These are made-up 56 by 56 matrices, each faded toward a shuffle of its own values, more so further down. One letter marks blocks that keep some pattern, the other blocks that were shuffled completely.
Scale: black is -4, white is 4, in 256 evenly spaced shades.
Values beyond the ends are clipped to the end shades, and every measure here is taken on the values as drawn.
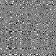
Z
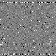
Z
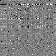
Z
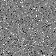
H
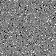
H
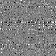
Z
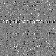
Z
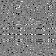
Z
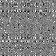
Z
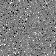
H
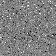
H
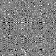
Z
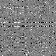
Z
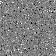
H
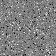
H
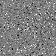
H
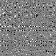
Z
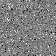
H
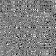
Z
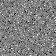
H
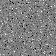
H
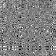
Z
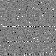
Z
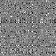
Z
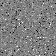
H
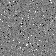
H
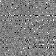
Z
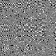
Z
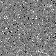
H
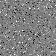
H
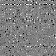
Z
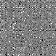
Z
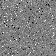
H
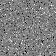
H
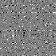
Z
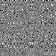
Z
